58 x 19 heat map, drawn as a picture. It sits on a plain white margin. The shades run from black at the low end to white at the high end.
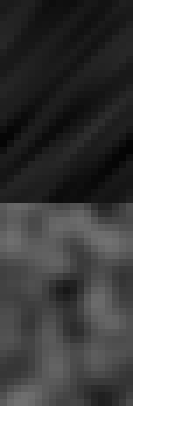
It is made of 2 by 1 panels. Panel 1,1: very low, slanting up to the right, faint in contrast. Panel 2,1: low, blotchy.
